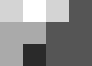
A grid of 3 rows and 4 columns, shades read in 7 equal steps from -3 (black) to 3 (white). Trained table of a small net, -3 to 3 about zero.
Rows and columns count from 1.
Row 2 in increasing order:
-1 -1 1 1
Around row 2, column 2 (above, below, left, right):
3 -2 1 -1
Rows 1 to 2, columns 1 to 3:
2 3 2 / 1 1 -1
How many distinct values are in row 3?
3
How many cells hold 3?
1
